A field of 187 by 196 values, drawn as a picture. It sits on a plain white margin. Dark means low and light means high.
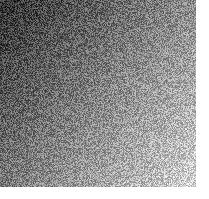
Overall the values sit about 50% of the way up the scale. Neither half mirrors the other. No regular stripes run through it. The ninth with the lowest average is the top left. The grain is fine, like static. The field climbs toward the bottom right. The bottom right is the ninth with the highest average.
